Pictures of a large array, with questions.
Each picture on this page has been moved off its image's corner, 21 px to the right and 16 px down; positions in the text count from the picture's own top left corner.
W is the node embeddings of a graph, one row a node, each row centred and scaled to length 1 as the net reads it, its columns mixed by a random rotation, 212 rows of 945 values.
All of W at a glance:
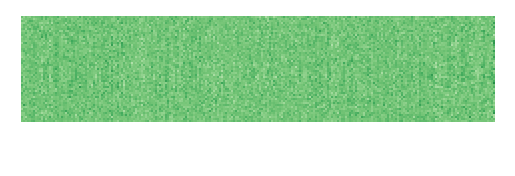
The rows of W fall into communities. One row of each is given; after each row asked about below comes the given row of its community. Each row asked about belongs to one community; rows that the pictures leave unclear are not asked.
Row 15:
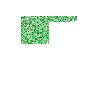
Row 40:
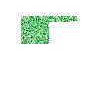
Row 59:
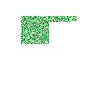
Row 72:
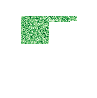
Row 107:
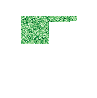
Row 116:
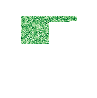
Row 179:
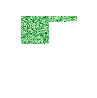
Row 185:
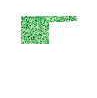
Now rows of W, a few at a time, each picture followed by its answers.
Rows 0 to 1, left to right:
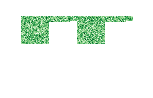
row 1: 185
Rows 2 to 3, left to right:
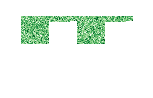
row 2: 59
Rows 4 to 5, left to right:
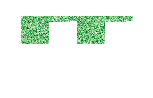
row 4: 179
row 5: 72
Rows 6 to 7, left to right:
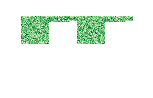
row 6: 116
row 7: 116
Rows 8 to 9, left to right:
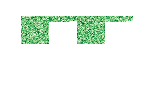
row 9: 72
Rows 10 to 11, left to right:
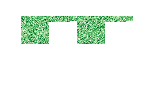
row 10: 107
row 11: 15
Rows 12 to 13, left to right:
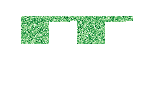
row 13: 59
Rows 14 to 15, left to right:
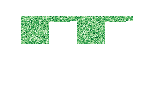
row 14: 15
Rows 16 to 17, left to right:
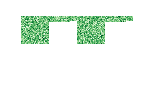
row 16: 107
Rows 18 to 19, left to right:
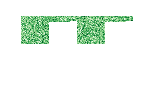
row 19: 179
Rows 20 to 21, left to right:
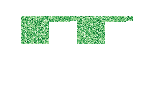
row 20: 107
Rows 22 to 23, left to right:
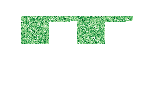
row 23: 116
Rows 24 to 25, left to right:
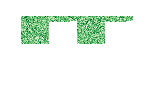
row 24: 179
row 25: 15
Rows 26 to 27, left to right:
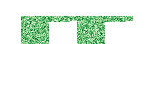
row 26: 15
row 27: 40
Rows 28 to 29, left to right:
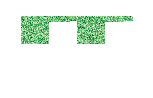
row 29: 185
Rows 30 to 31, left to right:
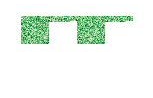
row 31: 40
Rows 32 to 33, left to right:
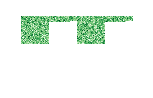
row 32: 185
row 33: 116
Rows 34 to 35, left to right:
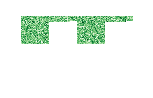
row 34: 179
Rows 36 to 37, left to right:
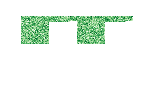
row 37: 116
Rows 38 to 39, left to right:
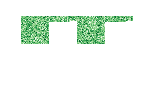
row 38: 179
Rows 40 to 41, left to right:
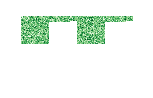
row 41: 185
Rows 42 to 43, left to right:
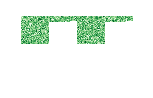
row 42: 179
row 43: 179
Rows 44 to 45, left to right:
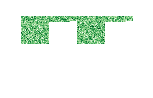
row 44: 116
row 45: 59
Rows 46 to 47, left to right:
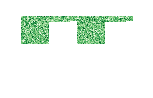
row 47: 40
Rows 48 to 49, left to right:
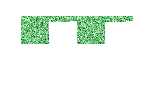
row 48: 40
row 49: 40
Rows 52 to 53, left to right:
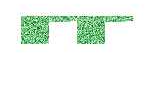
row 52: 72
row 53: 179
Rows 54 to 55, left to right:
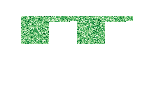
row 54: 72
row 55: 59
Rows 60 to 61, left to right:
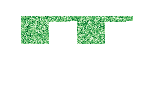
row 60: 179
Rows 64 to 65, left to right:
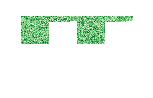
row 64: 40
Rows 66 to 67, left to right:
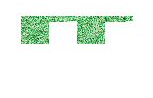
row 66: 185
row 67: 116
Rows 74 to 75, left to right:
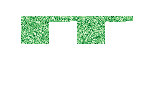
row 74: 59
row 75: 15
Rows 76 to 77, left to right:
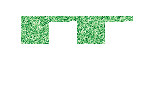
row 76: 116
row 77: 72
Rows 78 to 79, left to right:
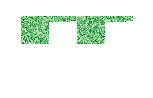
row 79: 72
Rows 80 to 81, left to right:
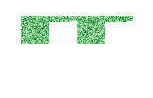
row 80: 59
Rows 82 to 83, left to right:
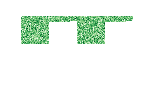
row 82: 179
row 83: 107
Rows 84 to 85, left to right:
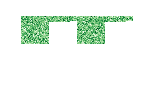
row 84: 107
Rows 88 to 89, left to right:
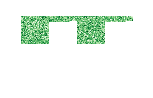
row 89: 59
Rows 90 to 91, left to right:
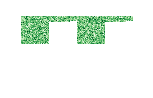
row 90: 107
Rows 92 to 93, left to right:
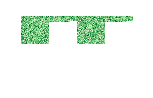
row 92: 72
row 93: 185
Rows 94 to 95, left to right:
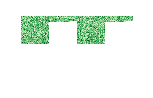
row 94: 40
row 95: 72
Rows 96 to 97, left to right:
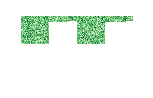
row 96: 179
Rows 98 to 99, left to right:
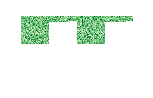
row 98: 185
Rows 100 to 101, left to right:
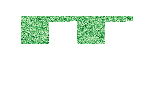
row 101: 179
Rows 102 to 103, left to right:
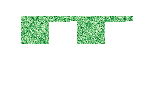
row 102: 40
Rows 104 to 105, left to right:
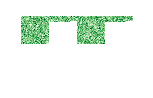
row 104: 72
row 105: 116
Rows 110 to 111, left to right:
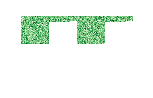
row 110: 40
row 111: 179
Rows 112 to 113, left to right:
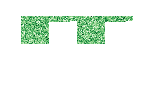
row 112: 59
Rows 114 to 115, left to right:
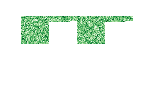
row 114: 72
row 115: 116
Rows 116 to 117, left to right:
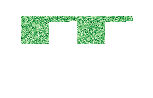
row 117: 107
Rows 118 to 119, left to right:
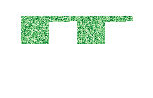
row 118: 40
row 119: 40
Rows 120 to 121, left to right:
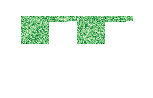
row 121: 40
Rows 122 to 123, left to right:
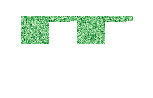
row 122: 40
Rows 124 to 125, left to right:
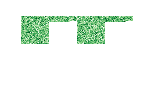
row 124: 116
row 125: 116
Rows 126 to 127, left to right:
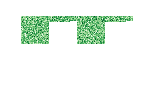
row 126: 107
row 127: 40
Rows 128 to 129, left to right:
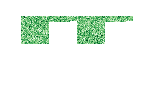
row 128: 15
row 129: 72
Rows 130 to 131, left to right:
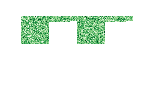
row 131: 72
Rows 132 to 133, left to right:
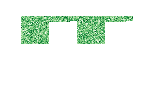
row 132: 107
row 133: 179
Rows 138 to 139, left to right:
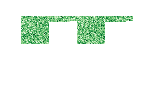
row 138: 179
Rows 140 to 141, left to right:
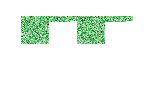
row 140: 59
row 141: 185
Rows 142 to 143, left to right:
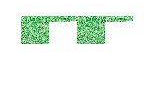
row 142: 40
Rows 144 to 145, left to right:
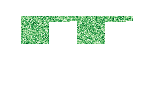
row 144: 15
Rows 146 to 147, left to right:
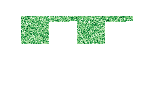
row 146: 179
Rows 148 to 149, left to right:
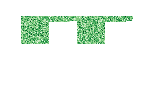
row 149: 107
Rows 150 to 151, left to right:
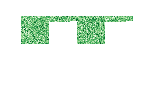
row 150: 59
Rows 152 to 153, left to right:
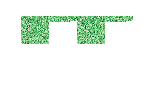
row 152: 179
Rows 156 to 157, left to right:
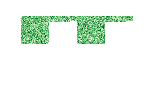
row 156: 72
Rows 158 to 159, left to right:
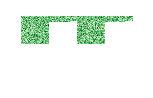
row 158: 185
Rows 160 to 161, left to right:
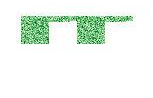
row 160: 59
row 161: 185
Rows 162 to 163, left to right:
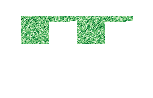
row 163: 15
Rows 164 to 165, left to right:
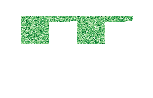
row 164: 185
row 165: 116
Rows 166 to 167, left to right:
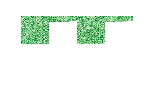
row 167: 72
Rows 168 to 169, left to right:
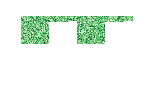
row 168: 40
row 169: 72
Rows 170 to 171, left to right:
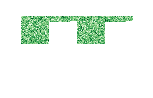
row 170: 72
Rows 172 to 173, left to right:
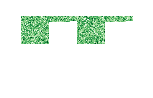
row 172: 40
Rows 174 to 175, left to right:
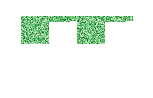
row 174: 107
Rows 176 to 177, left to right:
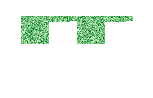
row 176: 107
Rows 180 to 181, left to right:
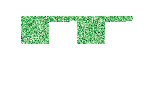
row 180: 116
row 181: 107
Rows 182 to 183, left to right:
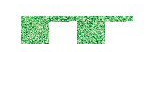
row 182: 116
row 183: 72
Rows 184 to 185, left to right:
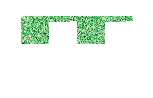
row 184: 40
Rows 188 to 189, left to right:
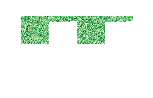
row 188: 179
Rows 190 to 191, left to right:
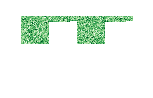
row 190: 107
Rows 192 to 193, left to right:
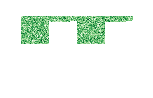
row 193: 107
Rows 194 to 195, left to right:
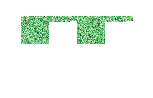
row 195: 59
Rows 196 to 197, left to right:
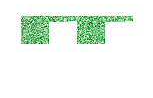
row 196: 15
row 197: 59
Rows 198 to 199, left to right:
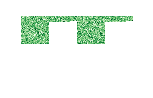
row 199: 40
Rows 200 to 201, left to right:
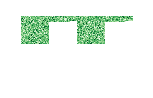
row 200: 15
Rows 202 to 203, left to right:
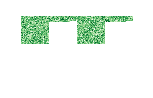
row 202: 116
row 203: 107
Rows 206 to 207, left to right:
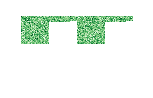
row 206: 185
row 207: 40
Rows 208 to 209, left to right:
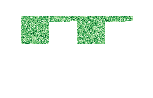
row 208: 179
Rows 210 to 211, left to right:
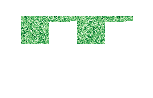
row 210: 40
